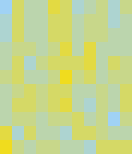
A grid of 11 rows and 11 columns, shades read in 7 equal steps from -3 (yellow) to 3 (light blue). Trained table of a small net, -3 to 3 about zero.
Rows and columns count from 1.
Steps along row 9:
down same up down same down up down up down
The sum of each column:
7 -4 4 7 -6 -9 5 1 2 10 1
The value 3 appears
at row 1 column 1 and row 9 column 10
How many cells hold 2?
10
